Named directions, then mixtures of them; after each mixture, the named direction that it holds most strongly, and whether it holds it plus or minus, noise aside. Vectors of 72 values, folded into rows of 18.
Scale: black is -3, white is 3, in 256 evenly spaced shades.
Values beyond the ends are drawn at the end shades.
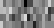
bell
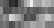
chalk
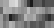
chalk, minus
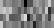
bell, plus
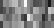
bell, minus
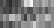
chalk, plus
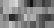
chalk, minus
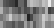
chalk, plus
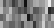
bell, plus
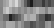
chalk, minus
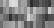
chalk, minus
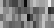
bell, plus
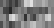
chalk, plus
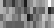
bell, plus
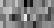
bell, plus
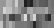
chalk, minus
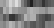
chalk, minus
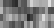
chalk, plus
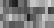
chalk, plus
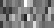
bell, minus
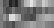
chalk, plus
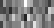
bell, minus
